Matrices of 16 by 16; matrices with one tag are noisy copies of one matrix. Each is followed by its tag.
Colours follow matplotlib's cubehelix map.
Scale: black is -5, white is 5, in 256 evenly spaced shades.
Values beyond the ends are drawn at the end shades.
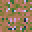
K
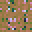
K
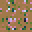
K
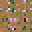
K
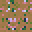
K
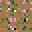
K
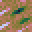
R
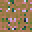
K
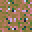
K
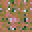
K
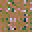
K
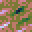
R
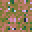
K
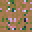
K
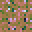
K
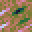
R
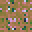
K
